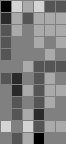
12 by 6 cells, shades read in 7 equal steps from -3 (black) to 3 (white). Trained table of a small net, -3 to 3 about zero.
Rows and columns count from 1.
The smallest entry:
-3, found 2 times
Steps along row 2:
up down up same same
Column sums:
-7 -3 6 -5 5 3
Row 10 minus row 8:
0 1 0 -1 -1 -1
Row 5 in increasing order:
-1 0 0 0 0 1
